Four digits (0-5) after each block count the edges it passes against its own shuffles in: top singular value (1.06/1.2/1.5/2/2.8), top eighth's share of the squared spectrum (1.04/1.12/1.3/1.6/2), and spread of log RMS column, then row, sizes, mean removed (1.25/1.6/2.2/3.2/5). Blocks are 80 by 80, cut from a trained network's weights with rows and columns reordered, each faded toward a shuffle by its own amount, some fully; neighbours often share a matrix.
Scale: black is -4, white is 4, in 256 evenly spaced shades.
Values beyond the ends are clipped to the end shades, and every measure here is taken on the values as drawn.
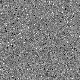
2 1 0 0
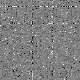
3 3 1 2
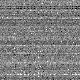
4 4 2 2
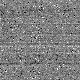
3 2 1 0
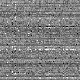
4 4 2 2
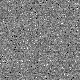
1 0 0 0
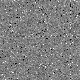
2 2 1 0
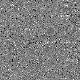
3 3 1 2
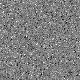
2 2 0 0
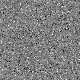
0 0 0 0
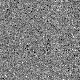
2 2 0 1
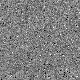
2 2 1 0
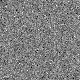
1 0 0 0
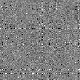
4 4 2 2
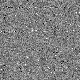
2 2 0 1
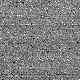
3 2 0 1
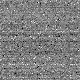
3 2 1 1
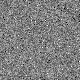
0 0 0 0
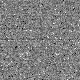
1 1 0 0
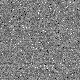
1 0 0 0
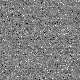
1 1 0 0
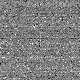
3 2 0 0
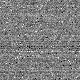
3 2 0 1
